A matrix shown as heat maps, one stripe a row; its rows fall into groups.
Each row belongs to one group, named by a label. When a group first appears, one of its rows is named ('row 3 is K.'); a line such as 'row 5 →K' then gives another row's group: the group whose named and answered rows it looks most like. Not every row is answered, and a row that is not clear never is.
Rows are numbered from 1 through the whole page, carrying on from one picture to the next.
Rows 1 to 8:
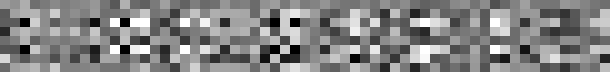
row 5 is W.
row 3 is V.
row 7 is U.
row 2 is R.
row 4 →R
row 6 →V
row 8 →R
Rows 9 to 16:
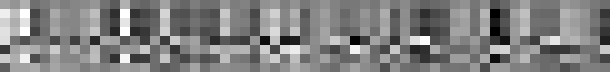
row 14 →R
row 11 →W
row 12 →W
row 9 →W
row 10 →W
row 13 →U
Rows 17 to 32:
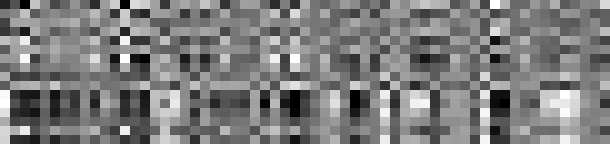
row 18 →W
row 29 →U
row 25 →U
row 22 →R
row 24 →W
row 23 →W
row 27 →U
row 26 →R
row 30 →U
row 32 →U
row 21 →W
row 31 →W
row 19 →R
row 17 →V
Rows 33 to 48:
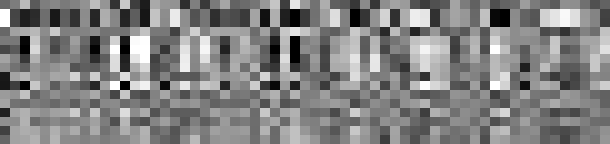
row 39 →V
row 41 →R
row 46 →W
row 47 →R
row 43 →W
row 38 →V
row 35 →U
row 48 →R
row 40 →V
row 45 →R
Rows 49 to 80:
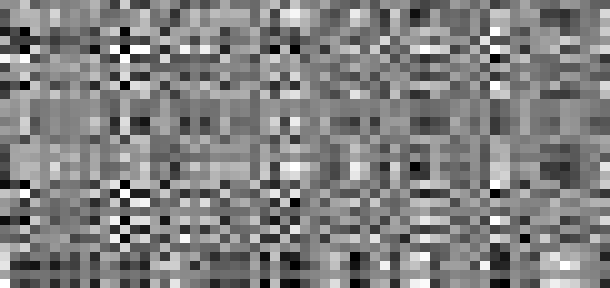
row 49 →W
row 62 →W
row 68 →R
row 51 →R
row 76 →W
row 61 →W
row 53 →U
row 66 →R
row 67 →R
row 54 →V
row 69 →V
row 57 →W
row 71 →V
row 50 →R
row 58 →V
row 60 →W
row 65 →R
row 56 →R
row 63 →W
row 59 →R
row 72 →U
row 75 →V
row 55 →W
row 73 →V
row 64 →V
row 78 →U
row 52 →V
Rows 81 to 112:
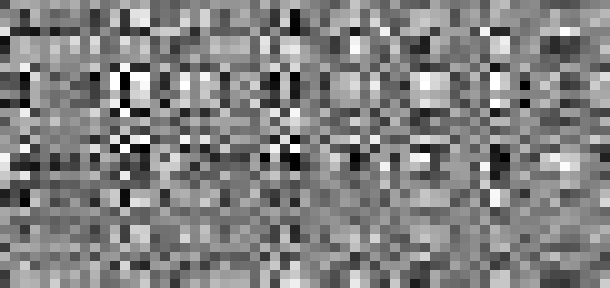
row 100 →W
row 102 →V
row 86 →R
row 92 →V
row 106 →V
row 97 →W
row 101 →U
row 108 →R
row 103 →V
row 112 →R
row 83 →V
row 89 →V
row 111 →R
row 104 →W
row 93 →W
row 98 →U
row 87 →R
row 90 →V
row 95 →W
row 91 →V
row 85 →R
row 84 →U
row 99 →U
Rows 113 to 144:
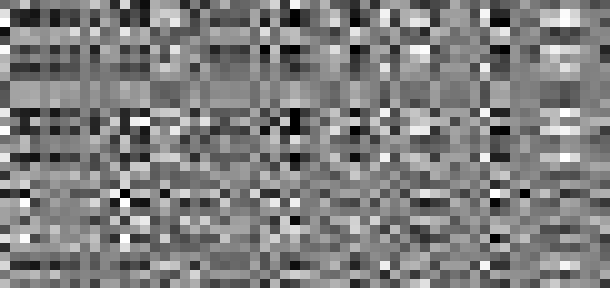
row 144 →U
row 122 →R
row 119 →U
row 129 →W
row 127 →U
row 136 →W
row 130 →U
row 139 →W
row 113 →W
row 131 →V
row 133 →W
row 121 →U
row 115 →U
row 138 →R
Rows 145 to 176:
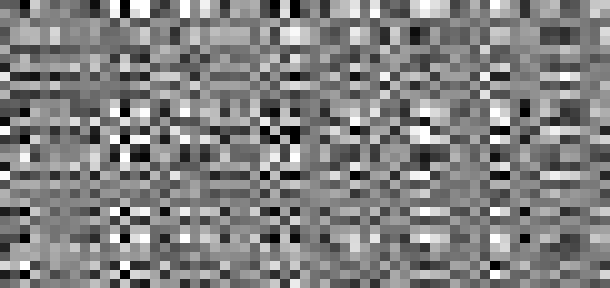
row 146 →V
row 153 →U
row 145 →V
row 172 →R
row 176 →W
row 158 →R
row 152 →R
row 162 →W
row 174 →W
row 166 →U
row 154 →R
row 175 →V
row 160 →V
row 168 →V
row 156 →V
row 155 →U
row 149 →R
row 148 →R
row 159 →U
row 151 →W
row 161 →W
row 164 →U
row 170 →V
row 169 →W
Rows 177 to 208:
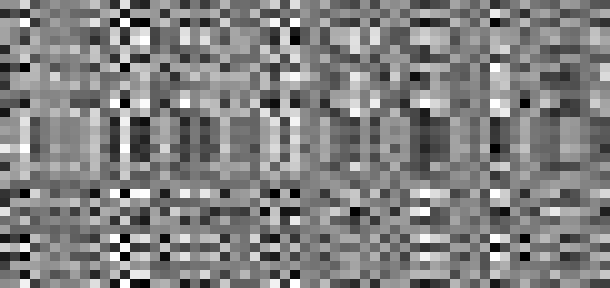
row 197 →U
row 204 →W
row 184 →V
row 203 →V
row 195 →R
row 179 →W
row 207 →V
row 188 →V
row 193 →W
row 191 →W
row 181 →V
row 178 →V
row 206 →R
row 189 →R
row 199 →R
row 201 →W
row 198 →V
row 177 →W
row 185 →R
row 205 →V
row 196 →W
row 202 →U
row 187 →V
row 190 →W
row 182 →R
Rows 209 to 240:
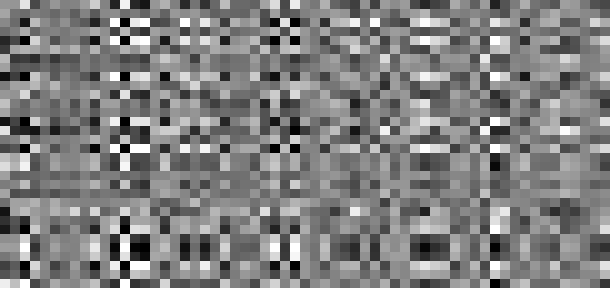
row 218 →R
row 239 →V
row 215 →U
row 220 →U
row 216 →U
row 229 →W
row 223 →U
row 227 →W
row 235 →W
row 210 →U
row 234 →V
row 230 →U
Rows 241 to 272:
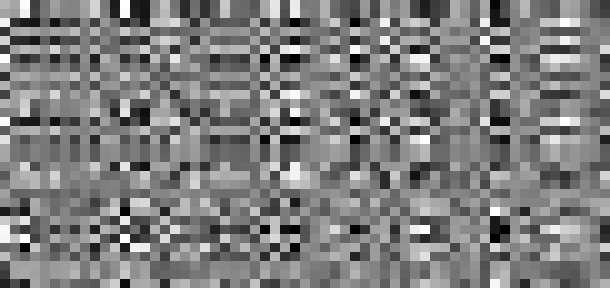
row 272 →V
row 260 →R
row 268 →V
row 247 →U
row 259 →W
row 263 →V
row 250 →U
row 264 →V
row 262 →U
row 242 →W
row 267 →W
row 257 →U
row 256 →U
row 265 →W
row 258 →U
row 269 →U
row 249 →R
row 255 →R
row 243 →U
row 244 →R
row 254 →U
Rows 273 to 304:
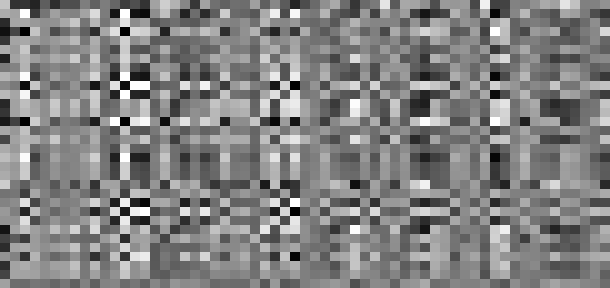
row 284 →R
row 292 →W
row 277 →R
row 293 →U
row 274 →W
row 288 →R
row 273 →U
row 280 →W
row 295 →W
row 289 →W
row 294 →V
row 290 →W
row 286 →V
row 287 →W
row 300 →R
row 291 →W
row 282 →V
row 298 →R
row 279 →R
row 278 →W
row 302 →R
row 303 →R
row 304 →U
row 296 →V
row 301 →V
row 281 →W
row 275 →R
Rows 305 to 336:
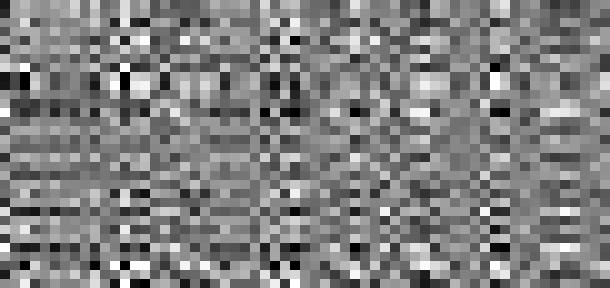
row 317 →U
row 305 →R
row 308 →R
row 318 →V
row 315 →V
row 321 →U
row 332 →U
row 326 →W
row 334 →V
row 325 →R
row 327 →R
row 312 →W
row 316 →U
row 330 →W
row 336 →W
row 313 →V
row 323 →V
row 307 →W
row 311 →U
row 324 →U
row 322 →R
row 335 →R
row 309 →V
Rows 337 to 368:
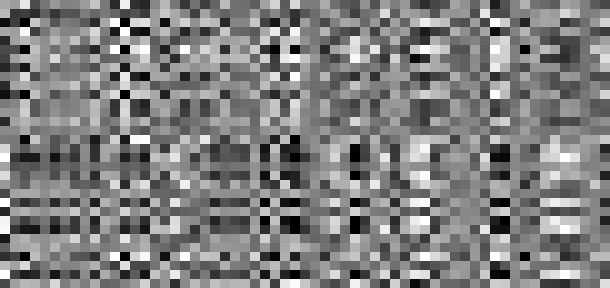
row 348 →W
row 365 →V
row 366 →W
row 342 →V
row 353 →U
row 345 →W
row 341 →R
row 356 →U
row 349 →W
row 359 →U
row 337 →W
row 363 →R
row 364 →R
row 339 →V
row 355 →U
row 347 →V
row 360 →R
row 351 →W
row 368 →R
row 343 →R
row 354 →U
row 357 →V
